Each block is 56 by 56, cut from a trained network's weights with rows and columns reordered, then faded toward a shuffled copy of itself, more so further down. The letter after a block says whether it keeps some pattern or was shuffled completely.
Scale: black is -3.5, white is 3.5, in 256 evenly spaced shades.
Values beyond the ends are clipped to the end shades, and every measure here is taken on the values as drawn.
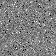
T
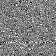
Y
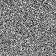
T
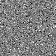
T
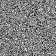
T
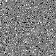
Y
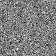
T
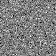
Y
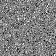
T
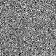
Y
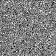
T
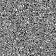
Y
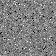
T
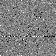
Y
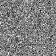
Y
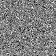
Y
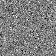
T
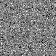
Y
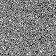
T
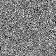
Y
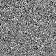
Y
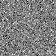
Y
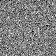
T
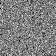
T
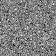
T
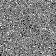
T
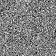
Y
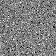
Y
